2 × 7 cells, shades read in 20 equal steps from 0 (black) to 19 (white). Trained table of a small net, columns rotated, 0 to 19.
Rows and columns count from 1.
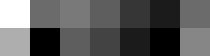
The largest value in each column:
19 8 9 7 4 2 10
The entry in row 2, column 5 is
2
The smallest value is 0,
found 2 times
